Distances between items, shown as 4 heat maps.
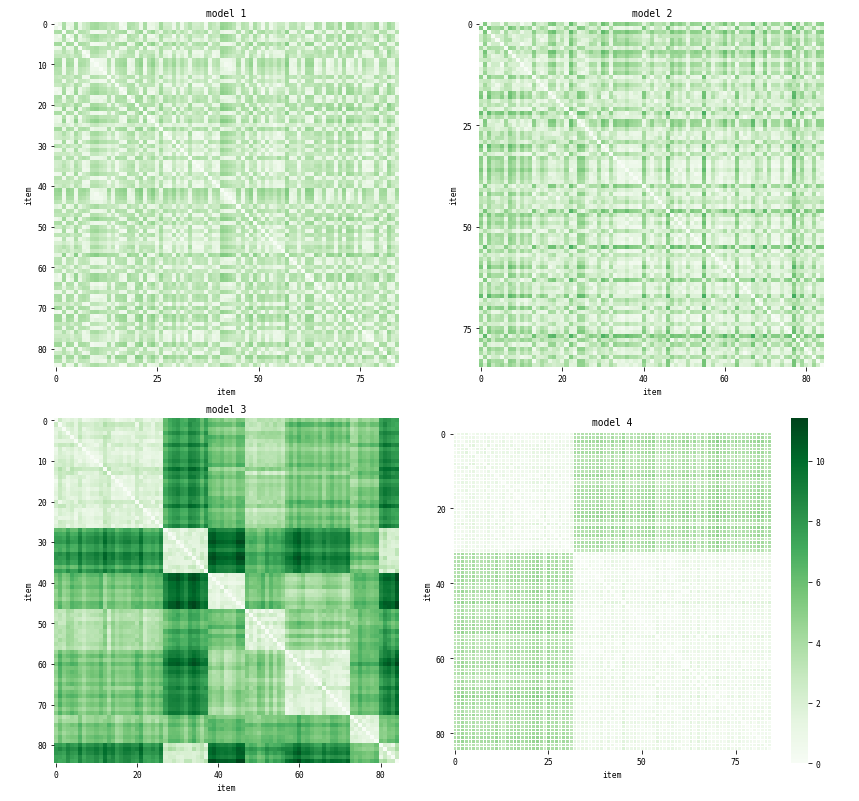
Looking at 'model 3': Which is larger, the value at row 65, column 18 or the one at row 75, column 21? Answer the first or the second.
the second
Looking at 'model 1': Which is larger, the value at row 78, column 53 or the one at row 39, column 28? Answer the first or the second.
the first
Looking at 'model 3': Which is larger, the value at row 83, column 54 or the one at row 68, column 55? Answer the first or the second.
the first
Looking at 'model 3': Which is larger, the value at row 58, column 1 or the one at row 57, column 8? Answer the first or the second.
the first
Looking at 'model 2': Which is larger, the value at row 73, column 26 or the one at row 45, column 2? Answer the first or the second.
the second
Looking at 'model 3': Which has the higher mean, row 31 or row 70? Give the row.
31
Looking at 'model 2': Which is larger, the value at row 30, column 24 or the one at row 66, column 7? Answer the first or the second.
the first
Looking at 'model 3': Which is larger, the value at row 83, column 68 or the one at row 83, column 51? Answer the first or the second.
the first
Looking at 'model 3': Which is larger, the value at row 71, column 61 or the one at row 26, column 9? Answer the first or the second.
the first
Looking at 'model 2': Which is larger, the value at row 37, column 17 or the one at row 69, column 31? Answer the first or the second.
the second
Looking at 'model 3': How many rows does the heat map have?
85
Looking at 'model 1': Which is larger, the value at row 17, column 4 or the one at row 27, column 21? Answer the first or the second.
the second
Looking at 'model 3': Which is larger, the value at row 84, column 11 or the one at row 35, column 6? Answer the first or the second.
the second
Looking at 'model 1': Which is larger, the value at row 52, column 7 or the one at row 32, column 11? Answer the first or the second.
the second
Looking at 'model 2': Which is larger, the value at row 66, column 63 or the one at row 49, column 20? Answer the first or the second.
the first
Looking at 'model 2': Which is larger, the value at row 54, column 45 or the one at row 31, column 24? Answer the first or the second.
the second
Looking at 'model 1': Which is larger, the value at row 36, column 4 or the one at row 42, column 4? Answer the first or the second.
the second
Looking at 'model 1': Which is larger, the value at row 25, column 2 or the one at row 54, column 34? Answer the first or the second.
the first
